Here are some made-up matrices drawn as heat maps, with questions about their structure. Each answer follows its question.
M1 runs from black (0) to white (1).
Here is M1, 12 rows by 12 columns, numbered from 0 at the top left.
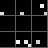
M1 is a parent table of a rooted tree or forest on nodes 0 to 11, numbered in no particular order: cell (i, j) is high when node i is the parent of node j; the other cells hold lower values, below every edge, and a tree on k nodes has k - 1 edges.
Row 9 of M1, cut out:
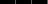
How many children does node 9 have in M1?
0
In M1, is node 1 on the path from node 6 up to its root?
yes
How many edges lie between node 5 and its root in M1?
1
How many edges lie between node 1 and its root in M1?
0
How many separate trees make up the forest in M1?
4
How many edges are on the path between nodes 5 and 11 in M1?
2
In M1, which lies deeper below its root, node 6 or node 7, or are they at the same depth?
the same depth
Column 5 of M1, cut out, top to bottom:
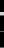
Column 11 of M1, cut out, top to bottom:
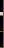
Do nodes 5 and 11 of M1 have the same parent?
yes
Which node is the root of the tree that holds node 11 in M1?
3
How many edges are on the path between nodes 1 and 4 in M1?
2
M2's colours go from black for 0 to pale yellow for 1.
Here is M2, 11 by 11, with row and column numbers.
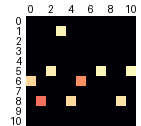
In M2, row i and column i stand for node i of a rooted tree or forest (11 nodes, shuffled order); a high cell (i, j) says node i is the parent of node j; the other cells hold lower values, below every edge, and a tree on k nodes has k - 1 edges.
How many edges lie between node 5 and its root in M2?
1
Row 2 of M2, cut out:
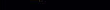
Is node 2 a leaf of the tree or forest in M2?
yes
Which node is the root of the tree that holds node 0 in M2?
6
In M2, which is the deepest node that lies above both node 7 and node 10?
5
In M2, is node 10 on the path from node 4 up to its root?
no
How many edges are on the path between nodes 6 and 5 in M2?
1
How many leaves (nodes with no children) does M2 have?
7
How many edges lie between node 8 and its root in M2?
0
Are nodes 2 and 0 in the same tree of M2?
yes
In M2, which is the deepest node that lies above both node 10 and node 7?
5
